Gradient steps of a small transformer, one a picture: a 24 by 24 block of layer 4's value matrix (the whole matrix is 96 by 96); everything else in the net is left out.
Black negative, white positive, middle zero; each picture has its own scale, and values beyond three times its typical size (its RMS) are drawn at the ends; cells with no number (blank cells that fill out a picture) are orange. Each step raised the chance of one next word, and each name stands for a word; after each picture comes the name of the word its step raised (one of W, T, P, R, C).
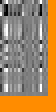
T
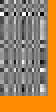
T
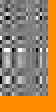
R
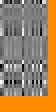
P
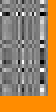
T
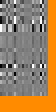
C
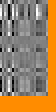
T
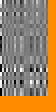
P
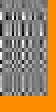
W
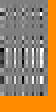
R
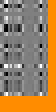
C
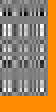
T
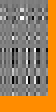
R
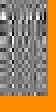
W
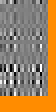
P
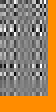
C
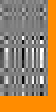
R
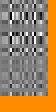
W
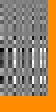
R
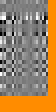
W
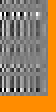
T
